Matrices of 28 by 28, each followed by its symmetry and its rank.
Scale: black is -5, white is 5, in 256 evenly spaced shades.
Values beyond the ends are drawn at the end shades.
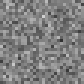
neither, full rank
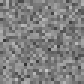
neither, full rank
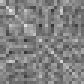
symmetric, rank five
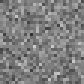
neither, full rank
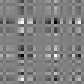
symmetric, rank one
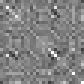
symmetric, rank five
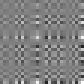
symmetric, rank one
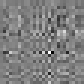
neither, rank three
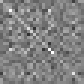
symmetric, rank five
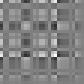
symmetric, rank one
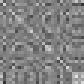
symmetric, rank five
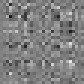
neither, rank three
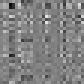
neither, rank three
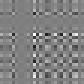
symmetric, rank one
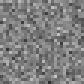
neither, full rank
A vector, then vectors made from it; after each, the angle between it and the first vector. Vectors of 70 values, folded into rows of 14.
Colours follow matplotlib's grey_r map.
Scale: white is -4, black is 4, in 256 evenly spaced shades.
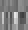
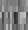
nearly opposite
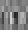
nearly opposite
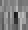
nearly opposite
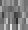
partly opposed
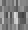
nearly parallel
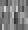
partly opposed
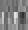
nearly parallel
